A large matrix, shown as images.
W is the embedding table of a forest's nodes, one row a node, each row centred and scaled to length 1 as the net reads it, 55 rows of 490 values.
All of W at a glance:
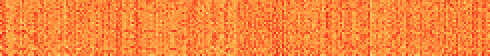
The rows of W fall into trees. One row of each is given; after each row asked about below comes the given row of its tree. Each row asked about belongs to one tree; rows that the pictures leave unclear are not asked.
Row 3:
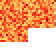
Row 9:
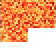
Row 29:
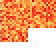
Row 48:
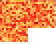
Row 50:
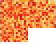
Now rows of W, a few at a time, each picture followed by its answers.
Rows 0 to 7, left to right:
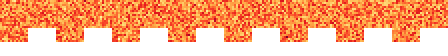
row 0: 48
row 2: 50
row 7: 29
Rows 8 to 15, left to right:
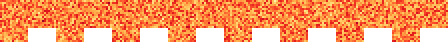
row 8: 9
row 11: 3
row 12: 50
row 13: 50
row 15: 29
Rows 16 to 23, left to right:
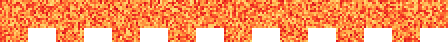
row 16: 50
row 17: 29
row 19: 29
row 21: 50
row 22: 29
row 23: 29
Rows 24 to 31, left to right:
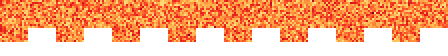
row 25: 50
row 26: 50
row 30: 48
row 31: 48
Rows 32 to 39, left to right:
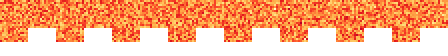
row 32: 29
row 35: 50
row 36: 50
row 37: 50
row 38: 3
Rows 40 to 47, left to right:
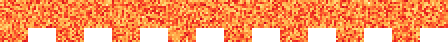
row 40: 29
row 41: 50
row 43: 9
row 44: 29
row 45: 50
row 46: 29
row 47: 29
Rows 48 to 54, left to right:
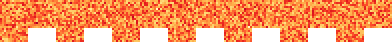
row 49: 48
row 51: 50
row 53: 29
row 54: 29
